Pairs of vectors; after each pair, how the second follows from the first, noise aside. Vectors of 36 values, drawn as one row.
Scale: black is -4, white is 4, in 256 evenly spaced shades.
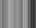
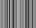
shuffled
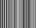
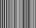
copied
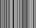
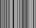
copied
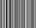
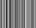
copied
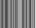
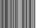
copied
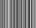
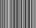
copied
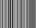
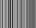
copied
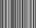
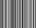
copied
